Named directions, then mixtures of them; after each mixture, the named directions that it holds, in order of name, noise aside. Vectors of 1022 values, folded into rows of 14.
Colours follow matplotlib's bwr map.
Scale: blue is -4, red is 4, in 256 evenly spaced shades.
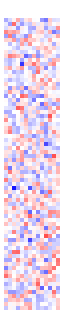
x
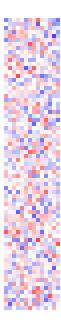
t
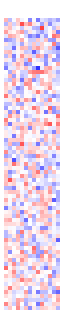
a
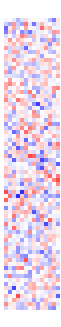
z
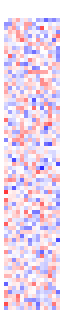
a, x, z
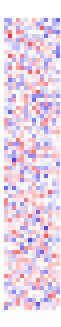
a, t, x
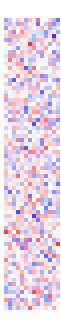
t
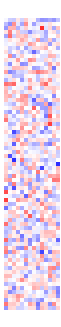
a, x, z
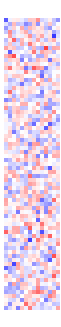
a, t, x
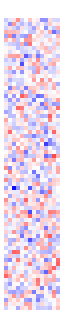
x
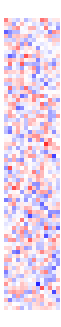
x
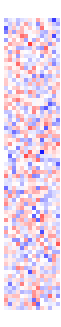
t, z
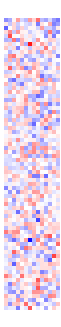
t, x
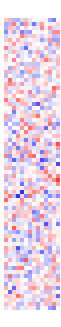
z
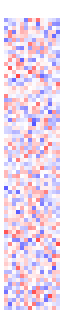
t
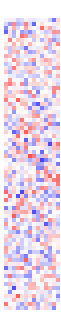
z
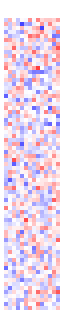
a
